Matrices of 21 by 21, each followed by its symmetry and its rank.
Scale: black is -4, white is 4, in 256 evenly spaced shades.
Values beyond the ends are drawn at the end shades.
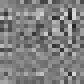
neither, rank three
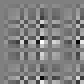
symmetric, rank one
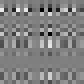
neither, rank one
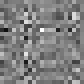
neither, rank three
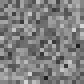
symmetric, full rank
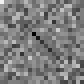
symmetric, full rank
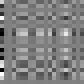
neither, rank one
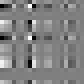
neither, rank one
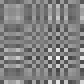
symmetric, rank one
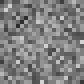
symmetric, full rank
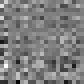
neither, rank three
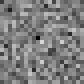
symmetric, full rank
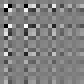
symmetric, rank one
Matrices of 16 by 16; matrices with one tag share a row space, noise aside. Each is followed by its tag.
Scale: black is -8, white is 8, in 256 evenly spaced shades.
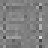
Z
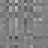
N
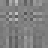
N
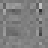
Z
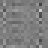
Z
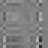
Z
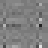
Z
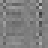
Z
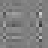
Z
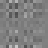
N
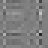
Z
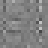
Z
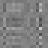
Z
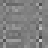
Z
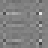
Z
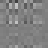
N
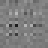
N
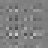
N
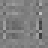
Z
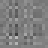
N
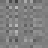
N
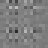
N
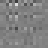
N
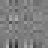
N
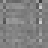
Z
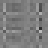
Z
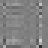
Z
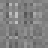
N
